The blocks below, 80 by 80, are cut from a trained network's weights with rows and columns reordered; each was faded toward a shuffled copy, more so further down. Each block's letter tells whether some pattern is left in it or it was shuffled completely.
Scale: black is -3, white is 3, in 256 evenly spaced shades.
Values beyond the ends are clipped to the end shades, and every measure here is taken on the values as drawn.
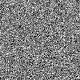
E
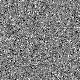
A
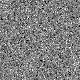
A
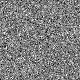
A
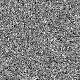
A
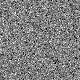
A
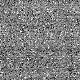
E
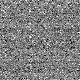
E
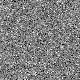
A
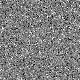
A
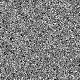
A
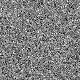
A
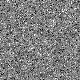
A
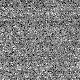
E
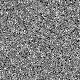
A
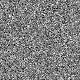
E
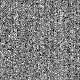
E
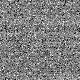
E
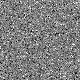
A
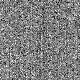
E
